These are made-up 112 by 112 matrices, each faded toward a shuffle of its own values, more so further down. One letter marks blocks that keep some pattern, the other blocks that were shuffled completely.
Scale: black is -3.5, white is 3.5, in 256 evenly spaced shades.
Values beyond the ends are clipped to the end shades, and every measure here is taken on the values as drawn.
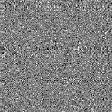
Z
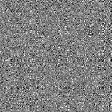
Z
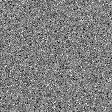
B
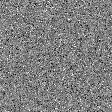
B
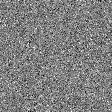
B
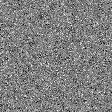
B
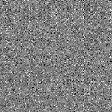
Z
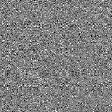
Z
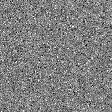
B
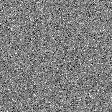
B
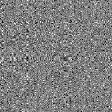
Z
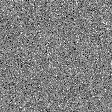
B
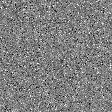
B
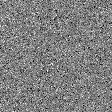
B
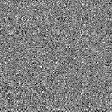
Z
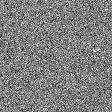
B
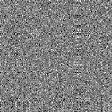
Z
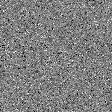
B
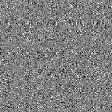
Z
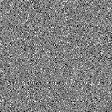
Z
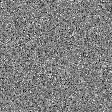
B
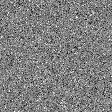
B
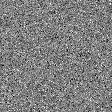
B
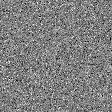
B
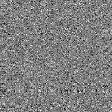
Z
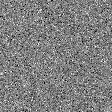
B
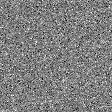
B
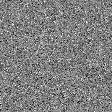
B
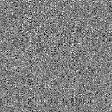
Z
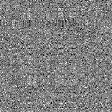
Z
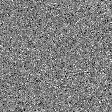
B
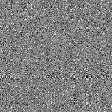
Z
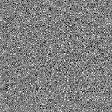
Z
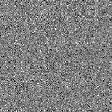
Z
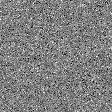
B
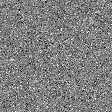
B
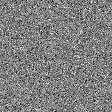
B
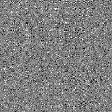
Z
